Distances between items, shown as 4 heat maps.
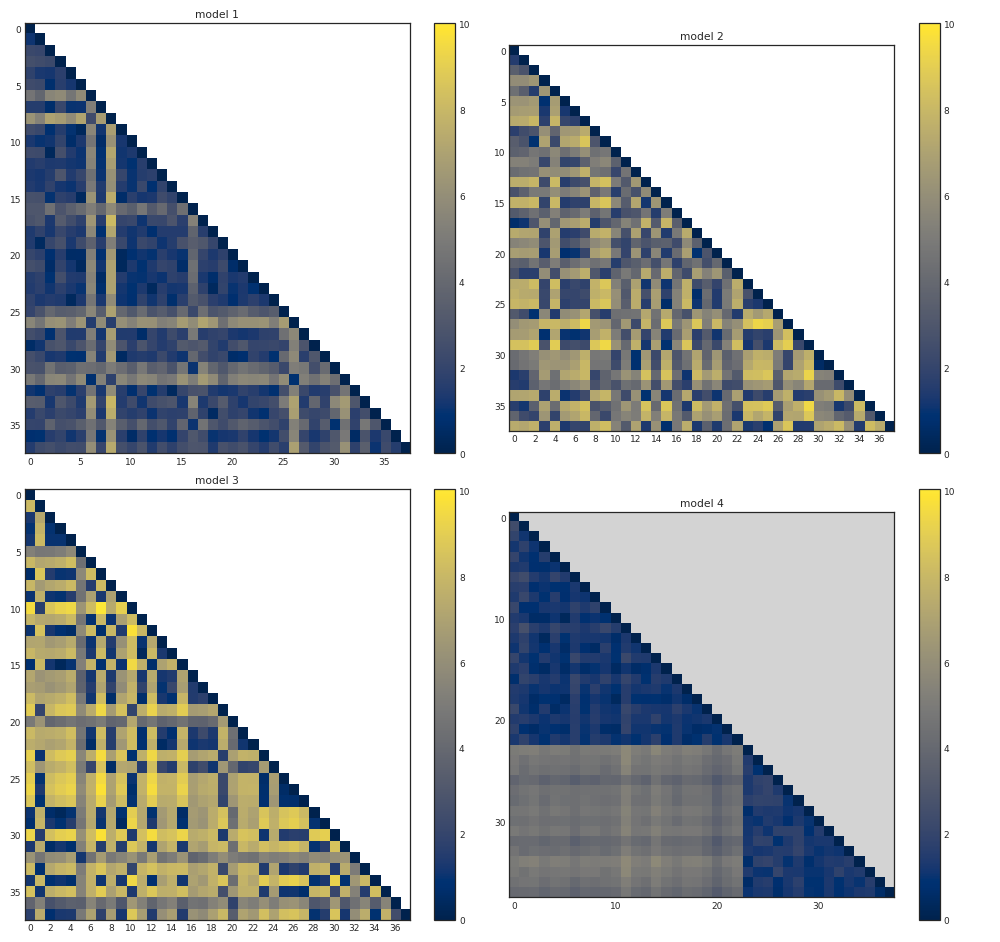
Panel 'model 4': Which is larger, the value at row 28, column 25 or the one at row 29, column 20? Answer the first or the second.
the second
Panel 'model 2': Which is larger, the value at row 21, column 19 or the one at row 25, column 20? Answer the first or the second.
the first
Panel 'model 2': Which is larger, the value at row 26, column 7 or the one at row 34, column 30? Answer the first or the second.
the first
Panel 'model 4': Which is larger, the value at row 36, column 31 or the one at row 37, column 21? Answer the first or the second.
the second
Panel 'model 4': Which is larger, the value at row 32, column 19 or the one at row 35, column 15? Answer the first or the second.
the second
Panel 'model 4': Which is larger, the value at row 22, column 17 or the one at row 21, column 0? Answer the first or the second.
the second
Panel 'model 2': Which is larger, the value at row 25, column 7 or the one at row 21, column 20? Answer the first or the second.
the second
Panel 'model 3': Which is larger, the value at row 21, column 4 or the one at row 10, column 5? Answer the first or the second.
the first
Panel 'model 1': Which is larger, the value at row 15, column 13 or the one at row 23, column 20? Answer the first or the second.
the first
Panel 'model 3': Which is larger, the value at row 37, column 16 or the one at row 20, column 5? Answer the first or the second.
the first
